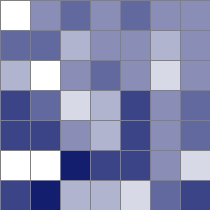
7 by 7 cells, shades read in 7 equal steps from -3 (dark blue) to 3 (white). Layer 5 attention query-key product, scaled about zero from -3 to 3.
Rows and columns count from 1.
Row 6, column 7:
2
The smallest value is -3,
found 2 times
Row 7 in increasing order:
-3 -2 -2 -1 1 1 2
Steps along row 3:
up down down up up down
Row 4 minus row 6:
-5 -4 5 3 0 0 -3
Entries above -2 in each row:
7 7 7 5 4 4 4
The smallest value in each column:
-2 -3 -3 -2 -2 -1 -2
